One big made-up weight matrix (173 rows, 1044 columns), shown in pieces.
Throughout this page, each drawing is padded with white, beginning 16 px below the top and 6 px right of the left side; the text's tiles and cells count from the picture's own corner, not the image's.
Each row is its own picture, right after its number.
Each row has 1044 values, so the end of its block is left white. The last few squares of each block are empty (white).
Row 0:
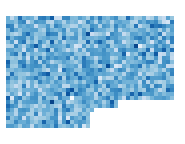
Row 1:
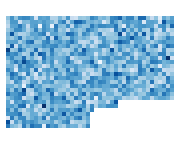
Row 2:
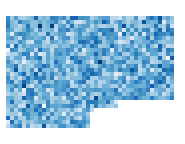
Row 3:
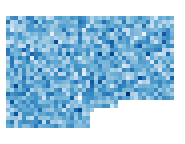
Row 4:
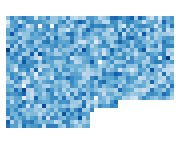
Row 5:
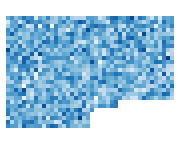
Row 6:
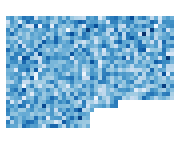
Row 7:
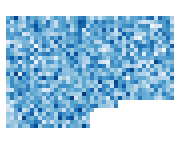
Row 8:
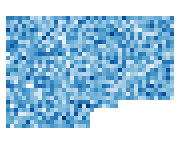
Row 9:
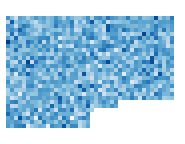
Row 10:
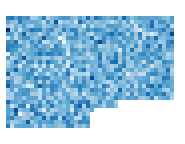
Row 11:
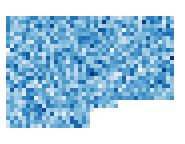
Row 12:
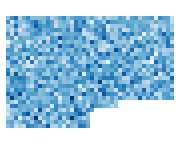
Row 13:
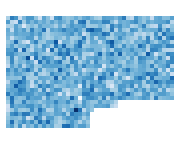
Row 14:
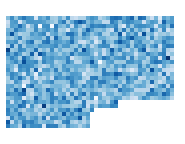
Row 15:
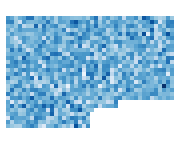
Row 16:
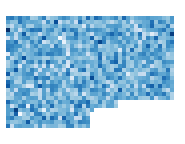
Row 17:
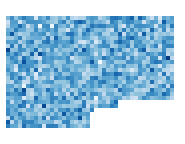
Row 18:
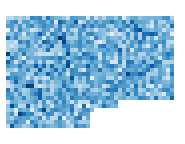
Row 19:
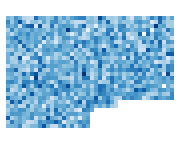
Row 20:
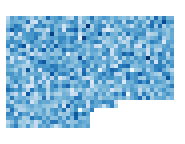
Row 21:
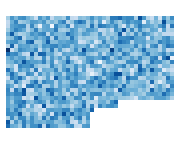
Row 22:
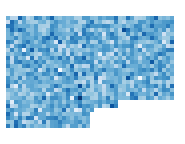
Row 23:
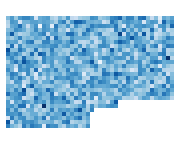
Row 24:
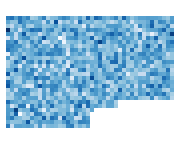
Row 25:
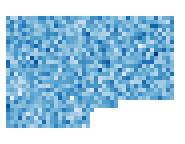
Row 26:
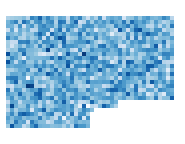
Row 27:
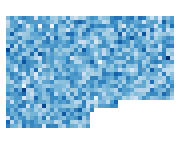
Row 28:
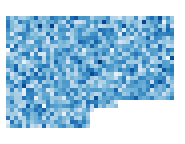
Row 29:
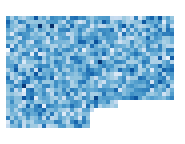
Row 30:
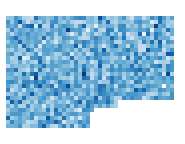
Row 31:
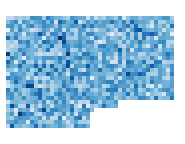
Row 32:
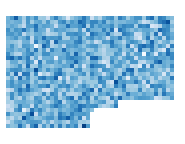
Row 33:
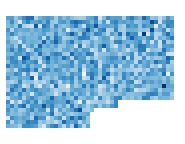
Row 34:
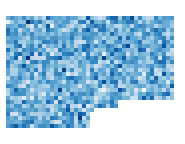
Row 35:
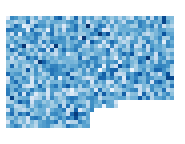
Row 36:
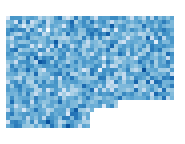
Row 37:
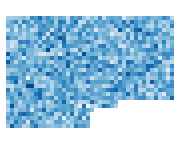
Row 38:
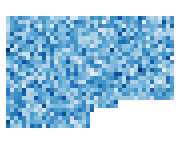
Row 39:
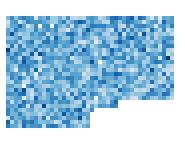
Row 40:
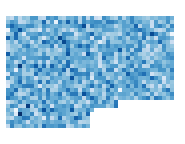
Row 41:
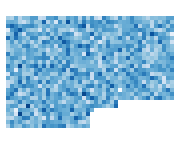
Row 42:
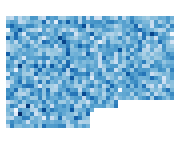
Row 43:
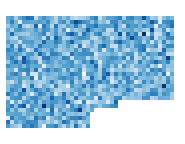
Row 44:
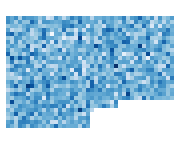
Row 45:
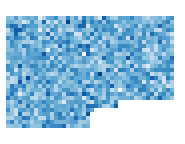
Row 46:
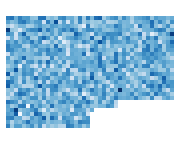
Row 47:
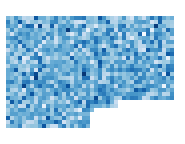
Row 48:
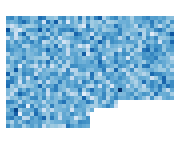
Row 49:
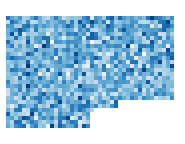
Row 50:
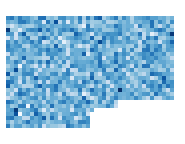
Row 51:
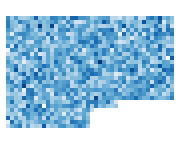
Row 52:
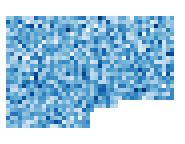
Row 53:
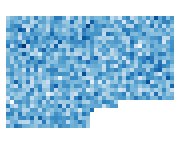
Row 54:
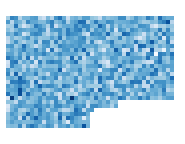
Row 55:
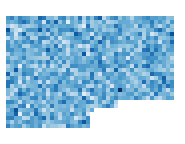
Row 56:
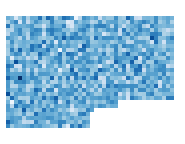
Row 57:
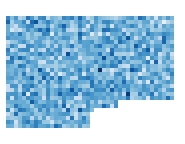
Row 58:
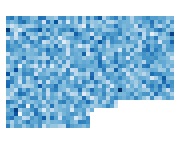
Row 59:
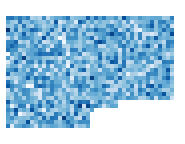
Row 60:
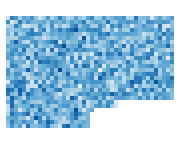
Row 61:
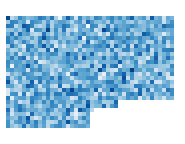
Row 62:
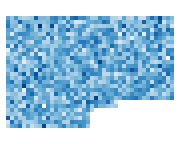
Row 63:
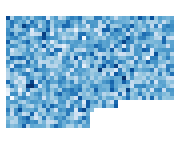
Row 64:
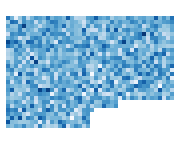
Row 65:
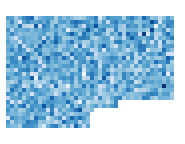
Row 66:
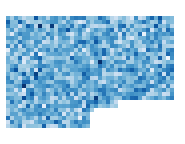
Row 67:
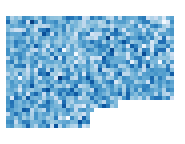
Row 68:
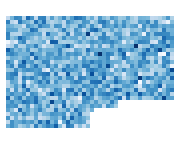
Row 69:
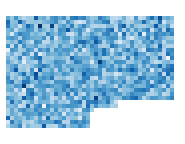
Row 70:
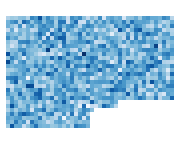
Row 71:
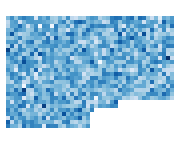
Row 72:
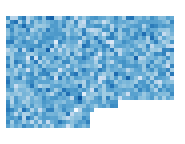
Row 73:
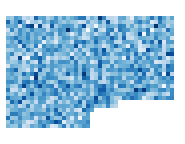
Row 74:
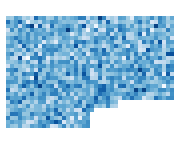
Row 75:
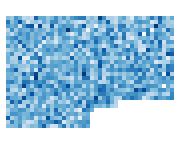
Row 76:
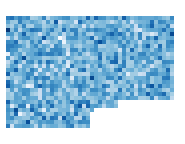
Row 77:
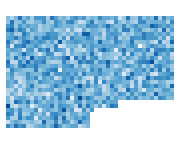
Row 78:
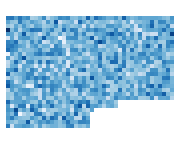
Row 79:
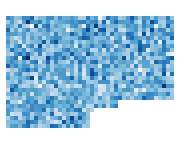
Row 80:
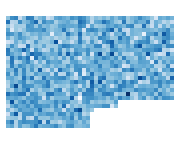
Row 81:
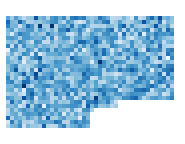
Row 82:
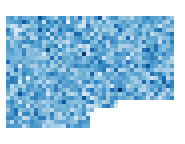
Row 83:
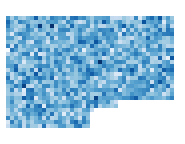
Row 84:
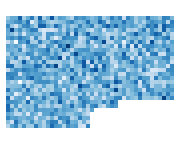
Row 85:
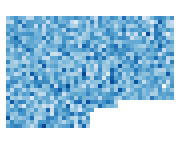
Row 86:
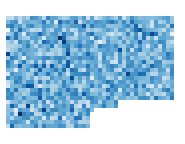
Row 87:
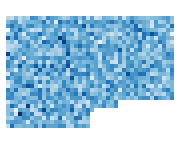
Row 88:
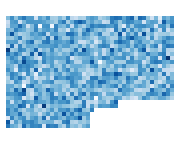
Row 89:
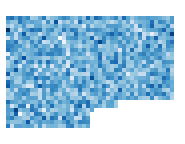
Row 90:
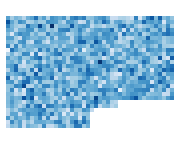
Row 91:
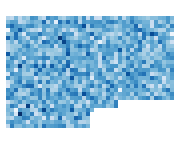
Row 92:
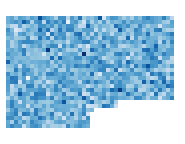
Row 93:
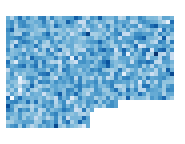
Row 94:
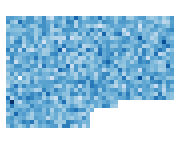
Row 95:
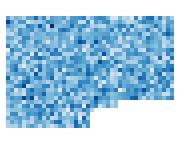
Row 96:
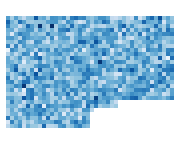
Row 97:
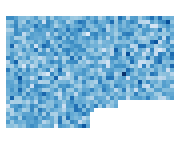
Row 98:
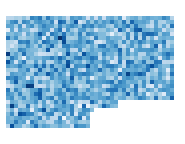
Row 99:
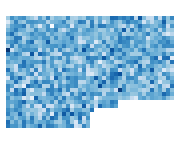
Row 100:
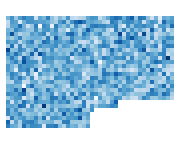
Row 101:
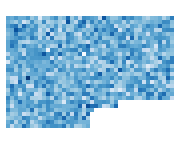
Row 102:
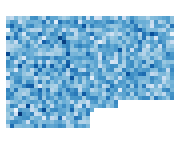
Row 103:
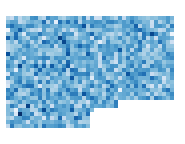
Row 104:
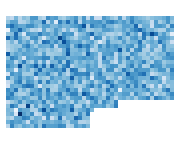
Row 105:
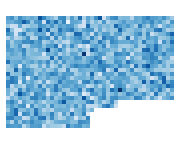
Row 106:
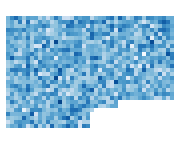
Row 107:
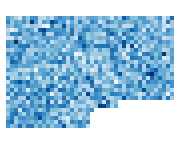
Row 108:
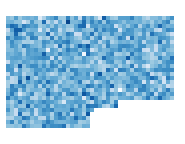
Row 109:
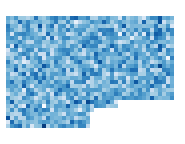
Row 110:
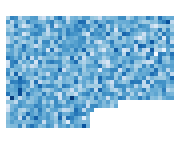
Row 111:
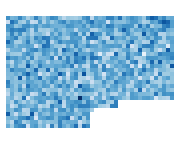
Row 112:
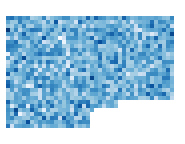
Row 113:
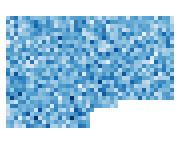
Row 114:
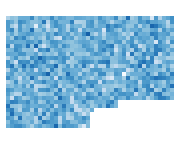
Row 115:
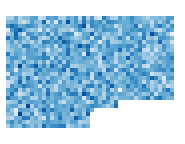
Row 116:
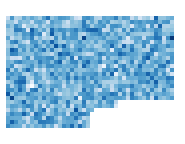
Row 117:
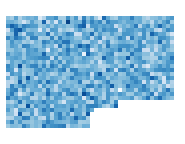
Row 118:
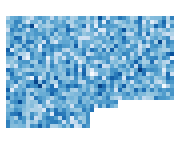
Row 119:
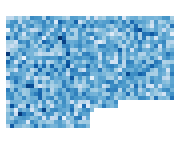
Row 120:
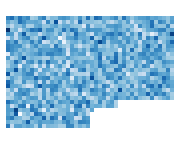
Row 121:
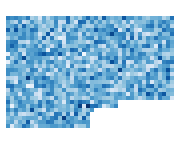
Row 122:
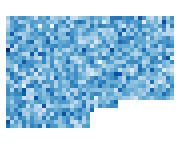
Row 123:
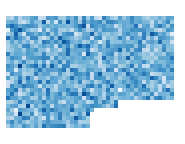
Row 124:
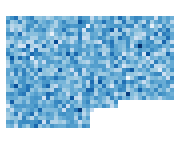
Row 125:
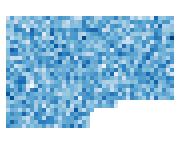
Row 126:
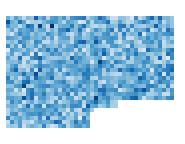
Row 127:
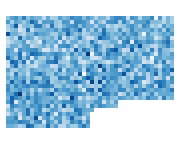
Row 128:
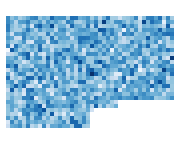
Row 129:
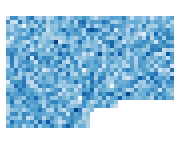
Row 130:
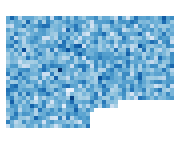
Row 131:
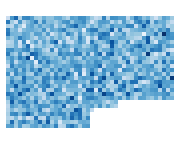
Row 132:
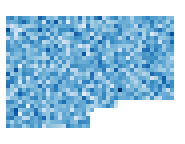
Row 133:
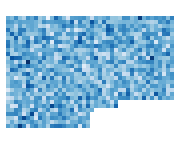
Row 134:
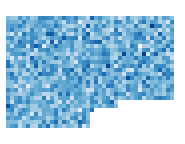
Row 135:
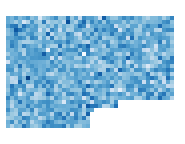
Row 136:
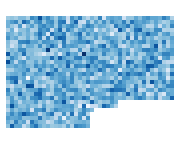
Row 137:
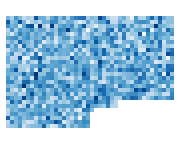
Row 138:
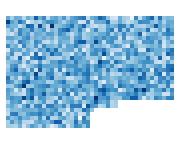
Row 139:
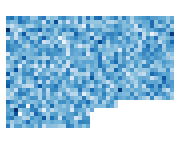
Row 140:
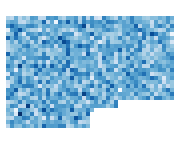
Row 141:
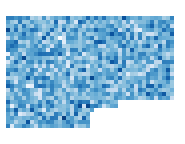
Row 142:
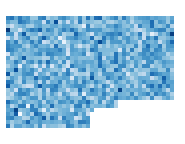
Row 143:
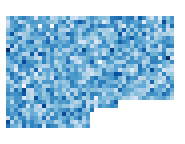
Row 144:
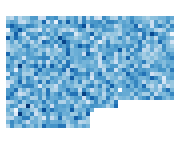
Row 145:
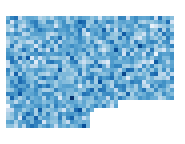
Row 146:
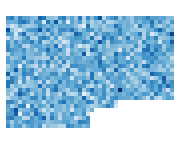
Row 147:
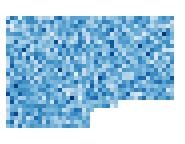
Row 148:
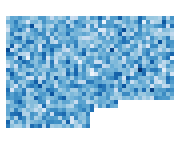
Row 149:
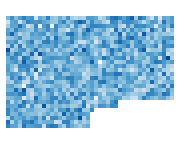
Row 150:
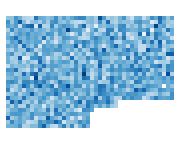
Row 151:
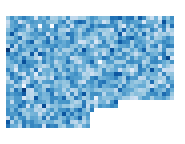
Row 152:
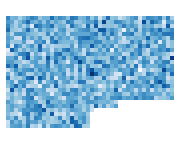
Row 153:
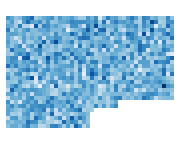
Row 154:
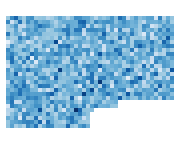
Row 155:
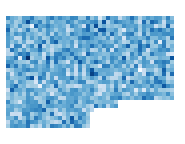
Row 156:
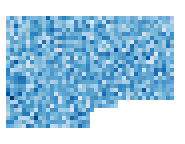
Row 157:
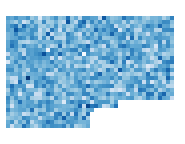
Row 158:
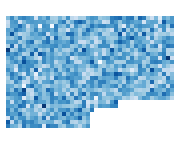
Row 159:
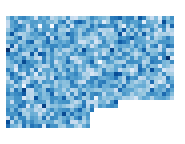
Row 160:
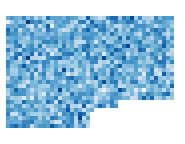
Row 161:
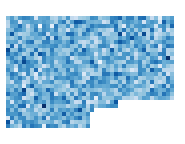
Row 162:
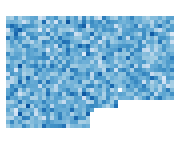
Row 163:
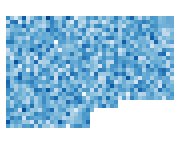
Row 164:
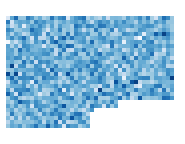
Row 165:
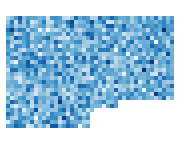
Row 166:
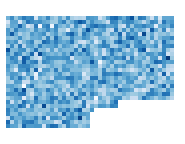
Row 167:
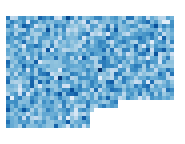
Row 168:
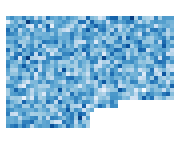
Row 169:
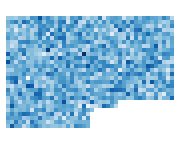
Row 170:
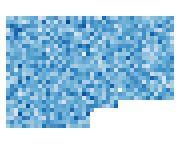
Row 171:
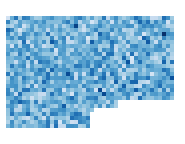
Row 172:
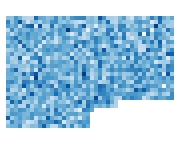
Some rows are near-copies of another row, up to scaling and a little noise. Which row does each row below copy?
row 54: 110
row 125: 116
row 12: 113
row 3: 80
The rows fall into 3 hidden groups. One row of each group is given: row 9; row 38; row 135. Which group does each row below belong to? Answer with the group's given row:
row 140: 135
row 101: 135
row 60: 9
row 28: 38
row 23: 38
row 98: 135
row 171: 9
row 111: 9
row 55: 135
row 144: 135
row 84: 9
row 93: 9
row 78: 135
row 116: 9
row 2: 38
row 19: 38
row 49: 9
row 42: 135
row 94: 9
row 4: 38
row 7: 9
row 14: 38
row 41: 135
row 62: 38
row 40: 135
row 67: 9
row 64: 9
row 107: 9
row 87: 135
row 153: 38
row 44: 9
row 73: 38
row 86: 135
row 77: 9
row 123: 135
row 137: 38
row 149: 38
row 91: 135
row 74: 38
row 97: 9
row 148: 38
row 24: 135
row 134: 9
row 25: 9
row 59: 135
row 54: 9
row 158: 38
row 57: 9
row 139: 135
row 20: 9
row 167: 9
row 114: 9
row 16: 135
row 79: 38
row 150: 38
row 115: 135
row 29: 38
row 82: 135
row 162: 135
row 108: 135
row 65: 38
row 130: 9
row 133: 9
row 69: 38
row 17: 38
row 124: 9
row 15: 38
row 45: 135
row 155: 38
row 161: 38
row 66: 38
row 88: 38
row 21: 38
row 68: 9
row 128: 38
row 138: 38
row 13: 9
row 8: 135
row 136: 135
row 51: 38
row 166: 38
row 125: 9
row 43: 38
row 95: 38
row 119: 135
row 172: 38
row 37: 135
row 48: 135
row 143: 38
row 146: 135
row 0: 9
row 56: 9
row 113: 9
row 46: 135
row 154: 9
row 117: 135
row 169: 135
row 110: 9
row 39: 38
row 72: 9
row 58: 135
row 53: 9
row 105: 135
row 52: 38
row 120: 135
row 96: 38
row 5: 38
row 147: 9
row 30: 38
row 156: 9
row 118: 38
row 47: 38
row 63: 9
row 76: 135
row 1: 38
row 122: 38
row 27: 38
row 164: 9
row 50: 135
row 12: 9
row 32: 9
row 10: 135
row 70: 135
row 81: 38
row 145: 9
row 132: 135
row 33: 38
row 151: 38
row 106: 9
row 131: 9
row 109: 38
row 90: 38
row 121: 135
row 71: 38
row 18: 135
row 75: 38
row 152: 38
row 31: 135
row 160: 38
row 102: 135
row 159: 38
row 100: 38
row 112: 135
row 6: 38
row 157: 135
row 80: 9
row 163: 9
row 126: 38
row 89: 135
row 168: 38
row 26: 135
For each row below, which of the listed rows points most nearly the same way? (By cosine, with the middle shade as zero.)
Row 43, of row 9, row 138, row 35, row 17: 17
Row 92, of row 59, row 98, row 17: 98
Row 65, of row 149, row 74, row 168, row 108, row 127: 149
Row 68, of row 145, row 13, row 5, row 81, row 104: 13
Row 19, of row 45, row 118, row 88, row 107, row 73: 73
